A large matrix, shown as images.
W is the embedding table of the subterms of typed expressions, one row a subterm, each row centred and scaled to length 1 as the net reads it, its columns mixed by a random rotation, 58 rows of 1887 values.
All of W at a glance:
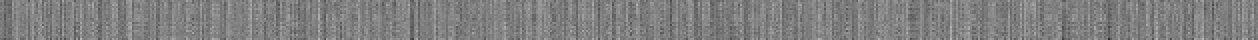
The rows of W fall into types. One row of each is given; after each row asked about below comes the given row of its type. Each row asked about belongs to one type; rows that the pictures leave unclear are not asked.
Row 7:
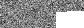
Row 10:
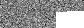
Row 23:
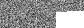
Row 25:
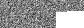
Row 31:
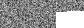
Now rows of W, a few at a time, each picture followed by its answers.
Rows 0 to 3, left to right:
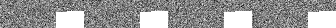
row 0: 10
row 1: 31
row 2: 25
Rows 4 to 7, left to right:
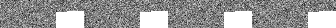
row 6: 7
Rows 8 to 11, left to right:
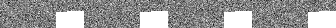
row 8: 31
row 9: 7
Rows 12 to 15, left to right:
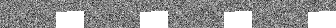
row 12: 23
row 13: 31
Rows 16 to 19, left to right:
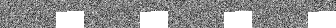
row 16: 25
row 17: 10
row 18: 31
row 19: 10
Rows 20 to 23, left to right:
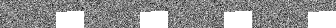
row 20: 7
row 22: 25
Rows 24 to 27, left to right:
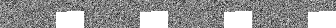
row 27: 23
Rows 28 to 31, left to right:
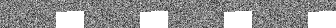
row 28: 23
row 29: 31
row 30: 25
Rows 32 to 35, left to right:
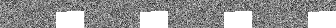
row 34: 7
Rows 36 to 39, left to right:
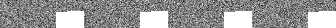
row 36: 31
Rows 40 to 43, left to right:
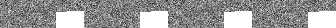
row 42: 10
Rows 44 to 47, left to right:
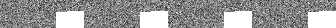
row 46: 10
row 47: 31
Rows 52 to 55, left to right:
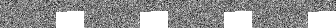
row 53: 10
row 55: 10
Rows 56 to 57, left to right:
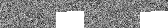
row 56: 23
